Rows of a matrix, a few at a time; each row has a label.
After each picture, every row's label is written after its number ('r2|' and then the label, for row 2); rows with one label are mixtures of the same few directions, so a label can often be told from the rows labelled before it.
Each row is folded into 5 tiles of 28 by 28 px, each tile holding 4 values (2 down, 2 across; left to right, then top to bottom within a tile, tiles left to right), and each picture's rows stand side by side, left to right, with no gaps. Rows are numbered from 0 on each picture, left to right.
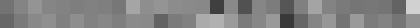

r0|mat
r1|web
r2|mat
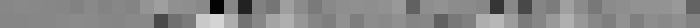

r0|web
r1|web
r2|mat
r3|web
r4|mat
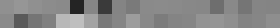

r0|web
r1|web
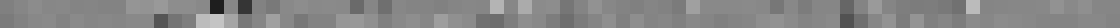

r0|mat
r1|web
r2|web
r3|web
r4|mat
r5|web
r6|mat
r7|web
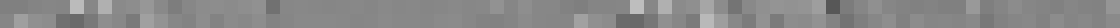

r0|web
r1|mat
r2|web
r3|web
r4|web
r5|mat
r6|mat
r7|mat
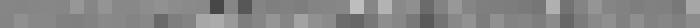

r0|web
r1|web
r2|web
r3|mat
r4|mat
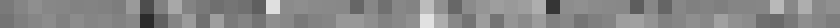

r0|mat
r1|mat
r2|web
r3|mat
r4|web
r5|web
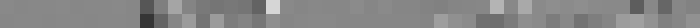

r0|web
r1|mat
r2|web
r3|web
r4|web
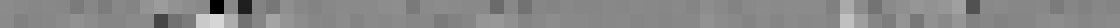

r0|web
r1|web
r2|mat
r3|web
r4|mat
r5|mat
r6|mat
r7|web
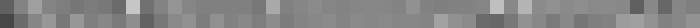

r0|mat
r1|mat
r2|mat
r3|web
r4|web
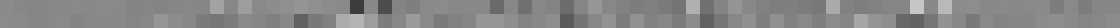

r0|mat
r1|web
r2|web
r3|web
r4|mat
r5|mat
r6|web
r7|web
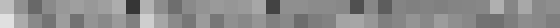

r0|mat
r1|mat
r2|web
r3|web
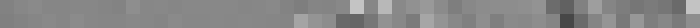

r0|mat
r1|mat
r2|web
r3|mat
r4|mat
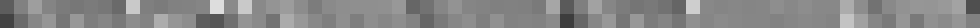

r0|mat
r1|web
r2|mat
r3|mat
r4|mat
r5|web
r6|mat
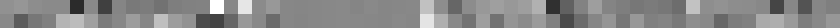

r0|web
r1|web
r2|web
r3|mat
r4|mat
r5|web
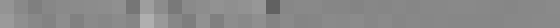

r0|mat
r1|mat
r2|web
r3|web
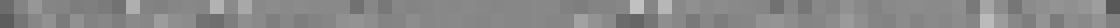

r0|mat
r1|web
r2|web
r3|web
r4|web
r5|web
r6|mat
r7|mat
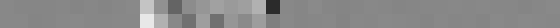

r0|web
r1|mat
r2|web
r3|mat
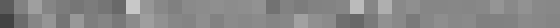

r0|mat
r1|mat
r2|web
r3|web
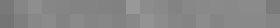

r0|mat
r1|mat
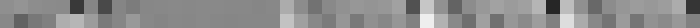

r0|web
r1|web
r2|mat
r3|mat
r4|mat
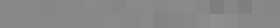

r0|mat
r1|web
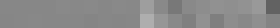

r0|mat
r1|mat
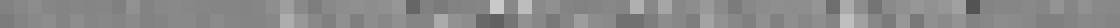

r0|mat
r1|mat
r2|mat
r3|web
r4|web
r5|mat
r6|mat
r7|web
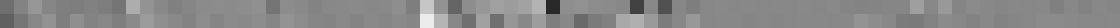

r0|mat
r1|mat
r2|mat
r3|mat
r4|web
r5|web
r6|web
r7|web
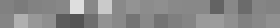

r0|web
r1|web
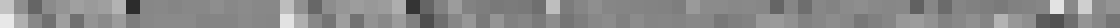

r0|mat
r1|web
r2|mat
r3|mat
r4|mat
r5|web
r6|web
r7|web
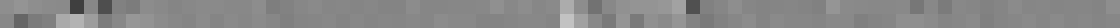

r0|web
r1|mat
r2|mat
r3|web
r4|mat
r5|mat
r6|web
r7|mat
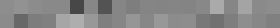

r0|web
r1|web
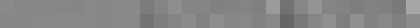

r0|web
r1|mat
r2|mat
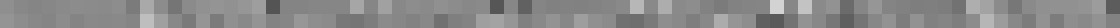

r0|mat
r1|mat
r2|web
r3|web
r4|web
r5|web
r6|mat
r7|mat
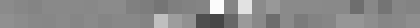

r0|mat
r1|web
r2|web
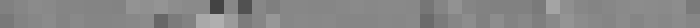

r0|mat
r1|web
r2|web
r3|mat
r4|mat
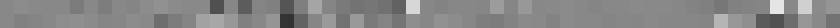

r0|web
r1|web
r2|mat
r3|web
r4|mat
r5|web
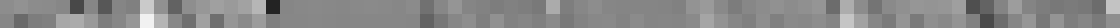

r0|web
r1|mat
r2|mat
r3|mat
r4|mat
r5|mat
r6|mat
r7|mat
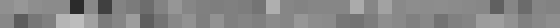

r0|web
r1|mat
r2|web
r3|web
